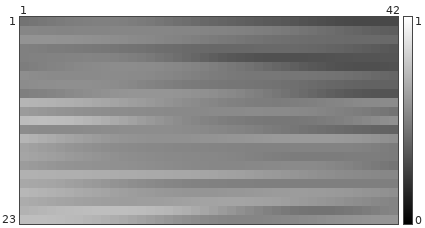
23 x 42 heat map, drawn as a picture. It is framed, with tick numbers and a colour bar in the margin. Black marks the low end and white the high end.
Ninth with the highest average: bottom left. Slope: up to the bottom left. Ninth with the lowest average: top right. Grain: streaks across. Average level on the scale: 50%.
